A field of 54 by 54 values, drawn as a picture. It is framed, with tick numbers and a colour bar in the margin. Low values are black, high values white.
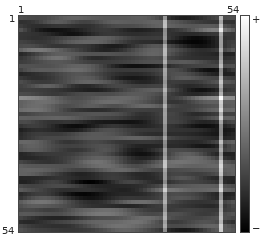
Overall the values sit about 30% of the way up the scale. Columns 37 and 51 differ from the columns beside them. There is no overall slope. The values are skewed, with a long tail toward high values.
